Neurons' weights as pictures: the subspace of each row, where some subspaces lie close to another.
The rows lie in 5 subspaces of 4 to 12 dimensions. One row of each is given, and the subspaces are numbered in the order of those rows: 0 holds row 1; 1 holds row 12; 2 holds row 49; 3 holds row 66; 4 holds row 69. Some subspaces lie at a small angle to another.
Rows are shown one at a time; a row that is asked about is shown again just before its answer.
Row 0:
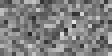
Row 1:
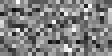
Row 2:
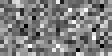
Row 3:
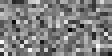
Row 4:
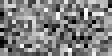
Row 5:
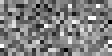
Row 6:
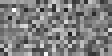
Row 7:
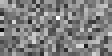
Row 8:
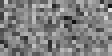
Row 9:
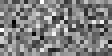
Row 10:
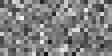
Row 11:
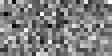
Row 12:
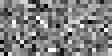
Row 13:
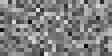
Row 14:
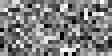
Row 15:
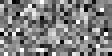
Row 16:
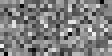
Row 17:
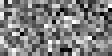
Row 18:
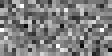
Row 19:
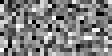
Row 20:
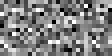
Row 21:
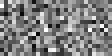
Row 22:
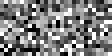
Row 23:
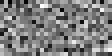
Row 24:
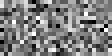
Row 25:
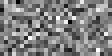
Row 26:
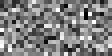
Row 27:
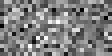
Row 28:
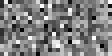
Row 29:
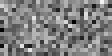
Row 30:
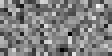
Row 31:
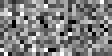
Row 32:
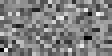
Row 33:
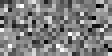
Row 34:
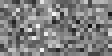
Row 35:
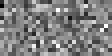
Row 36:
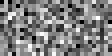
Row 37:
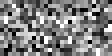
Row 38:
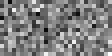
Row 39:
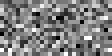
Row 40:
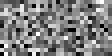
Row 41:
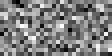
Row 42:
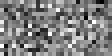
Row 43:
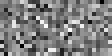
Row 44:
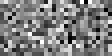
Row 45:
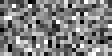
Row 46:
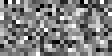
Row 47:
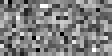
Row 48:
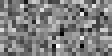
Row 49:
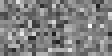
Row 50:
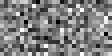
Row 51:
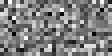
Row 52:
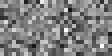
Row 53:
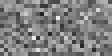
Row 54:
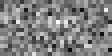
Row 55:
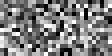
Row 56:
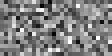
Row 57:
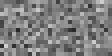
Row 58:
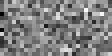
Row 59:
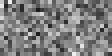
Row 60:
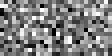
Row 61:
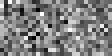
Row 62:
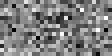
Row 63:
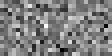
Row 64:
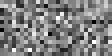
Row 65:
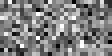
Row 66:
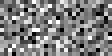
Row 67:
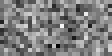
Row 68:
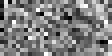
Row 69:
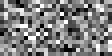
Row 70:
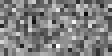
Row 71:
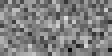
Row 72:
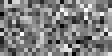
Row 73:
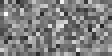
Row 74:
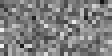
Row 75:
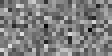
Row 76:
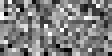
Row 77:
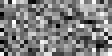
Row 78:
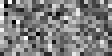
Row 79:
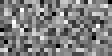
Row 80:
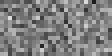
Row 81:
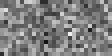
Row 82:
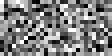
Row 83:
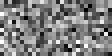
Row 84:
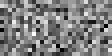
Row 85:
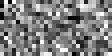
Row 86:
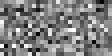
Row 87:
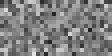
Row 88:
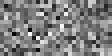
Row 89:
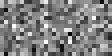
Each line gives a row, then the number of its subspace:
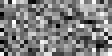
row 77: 1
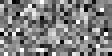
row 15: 3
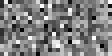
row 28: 2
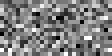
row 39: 3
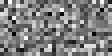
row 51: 3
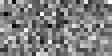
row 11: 2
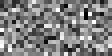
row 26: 1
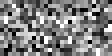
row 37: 3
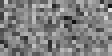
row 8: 0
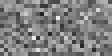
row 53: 3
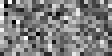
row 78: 0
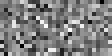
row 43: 1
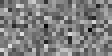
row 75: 2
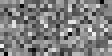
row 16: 4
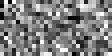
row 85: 4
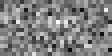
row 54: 3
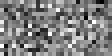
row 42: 0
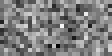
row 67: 0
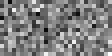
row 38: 2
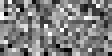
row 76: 2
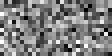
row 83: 0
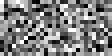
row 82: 1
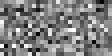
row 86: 0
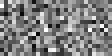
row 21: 4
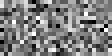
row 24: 1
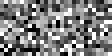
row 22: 3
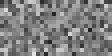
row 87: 2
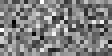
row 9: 2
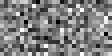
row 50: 3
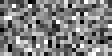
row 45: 3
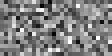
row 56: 2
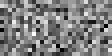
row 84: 1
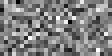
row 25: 3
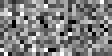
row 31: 4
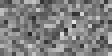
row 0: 2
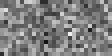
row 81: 2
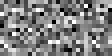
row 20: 0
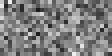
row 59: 4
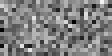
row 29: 1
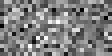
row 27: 3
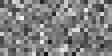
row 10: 2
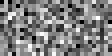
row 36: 3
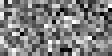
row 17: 0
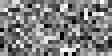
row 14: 1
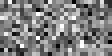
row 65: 3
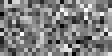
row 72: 0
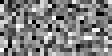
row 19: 3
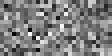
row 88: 3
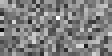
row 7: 3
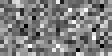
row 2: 2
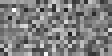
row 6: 3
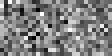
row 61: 4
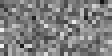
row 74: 1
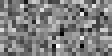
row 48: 3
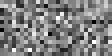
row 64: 4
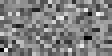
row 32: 3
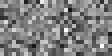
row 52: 2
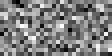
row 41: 4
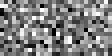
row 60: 2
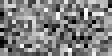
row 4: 4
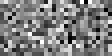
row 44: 3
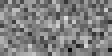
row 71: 3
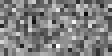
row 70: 0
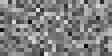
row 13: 3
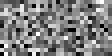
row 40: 0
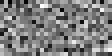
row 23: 3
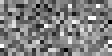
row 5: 2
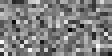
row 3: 1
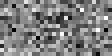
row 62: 3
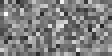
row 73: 2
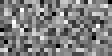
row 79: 2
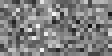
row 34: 2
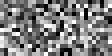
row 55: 4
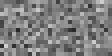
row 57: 0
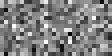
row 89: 2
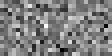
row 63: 1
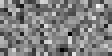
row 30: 2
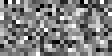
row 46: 3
